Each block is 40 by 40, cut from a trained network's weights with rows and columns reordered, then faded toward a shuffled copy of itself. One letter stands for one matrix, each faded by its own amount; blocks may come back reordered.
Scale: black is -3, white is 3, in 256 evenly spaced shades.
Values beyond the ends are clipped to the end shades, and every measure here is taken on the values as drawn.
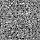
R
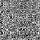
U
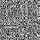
U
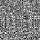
U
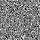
R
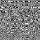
U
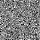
R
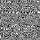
U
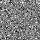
R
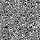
R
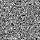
R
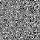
R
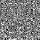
U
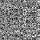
U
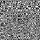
U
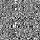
U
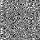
U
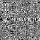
U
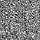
U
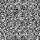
U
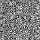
U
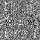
U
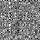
U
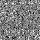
R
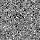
R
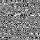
U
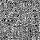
R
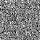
R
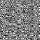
U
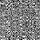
U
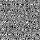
U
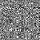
U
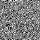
R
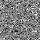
R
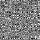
U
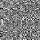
U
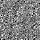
R
